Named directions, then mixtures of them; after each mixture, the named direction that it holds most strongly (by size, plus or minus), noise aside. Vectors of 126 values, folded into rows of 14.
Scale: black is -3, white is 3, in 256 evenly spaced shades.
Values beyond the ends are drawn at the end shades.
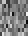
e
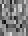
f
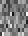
e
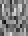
f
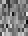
e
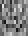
f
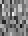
f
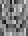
f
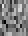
f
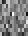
e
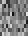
e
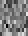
e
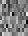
e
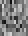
f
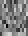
f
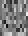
f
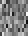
e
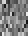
e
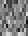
e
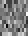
e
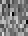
e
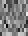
e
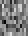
f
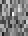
e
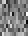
e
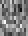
f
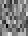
f
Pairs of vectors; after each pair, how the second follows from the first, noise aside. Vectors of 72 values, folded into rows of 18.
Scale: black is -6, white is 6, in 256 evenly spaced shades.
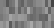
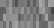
shuffled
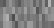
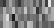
scaled up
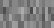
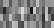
scaled up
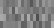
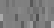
partly zeroed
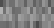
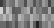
scaled up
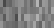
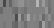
partly zeroed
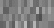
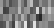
scaled up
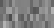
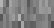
shuffled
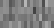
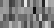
scaled up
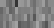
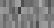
wrapped around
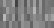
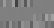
partly zeroed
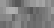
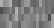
shuffled
